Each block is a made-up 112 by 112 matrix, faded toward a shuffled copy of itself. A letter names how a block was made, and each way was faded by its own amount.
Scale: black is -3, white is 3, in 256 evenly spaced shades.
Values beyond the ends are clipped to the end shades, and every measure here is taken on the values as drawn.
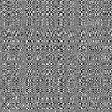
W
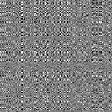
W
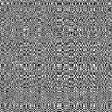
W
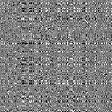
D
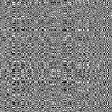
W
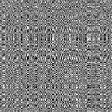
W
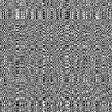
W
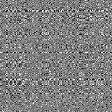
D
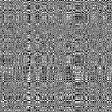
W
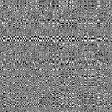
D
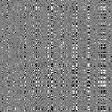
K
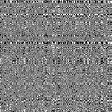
D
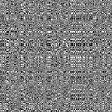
D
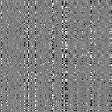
K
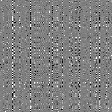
K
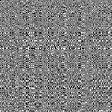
D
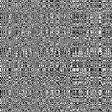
W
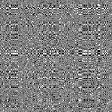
D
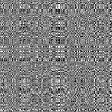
W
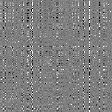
K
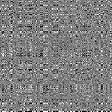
D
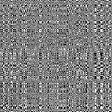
W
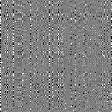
K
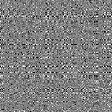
D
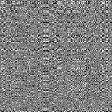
D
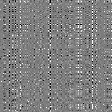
K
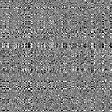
D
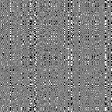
K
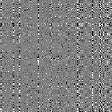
K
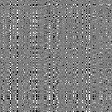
K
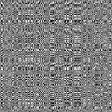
W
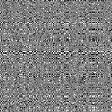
D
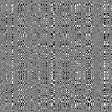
K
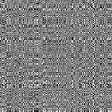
W
